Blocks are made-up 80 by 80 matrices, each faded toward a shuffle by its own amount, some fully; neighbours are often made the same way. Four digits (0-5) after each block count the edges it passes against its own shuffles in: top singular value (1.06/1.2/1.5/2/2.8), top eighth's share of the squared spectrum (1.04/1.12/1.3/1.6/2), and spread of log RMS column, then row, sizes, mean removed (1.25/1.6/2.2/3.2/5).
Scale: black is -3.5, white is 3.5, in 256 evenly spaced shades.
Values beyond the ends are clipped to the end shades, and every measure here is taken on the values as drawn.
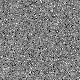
0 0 0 0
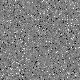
1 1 0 0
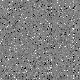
3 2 1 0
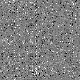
3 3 2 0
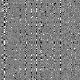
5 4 3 1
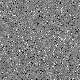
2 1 0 1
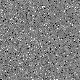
1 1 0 0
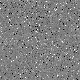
1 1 0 0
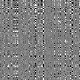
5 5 4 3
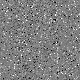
2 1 0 0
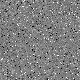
1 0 0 0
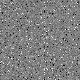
2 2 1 0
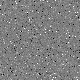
0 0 0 0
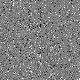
1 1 1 0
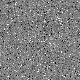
0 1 1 0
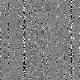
3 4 3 0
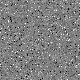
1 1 1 0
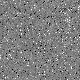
0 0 0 0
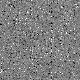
1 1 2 0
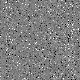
2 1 2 0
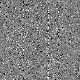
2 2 2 0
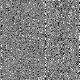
2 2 3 0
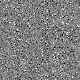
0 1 2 0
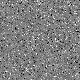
1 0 0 0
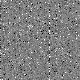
2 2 2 0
